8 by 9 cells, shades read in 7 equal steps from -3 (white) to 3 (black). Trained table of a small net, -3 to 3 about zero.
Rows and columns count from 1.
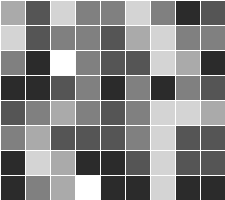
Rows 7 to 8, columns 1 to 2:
2 -2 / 2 0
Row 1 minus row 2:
1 0 -2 0 -1 -1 2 2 1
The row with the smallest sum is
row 5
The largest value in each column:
2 2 1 2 2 2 2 2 2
